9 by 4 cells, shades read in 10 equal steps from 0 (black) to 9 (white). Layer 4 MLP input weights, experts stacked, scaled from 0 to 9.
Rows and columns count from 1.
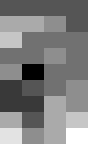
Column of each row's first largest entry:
1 1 1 3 1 4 3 4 4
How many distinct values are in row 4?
2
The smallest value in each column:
2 0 3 3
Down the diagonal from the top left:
3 6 4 4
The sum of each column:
43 30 43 44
